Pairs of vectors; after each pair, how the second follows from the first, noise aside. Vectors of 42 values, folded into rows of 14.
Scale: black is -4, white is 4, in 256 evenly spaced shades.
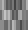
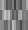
copied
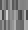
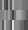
shuffled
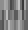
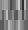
copied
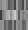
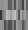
copied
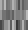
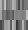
copied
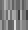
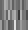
copied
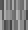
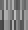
shuffled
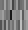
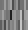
copied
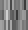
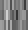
copied
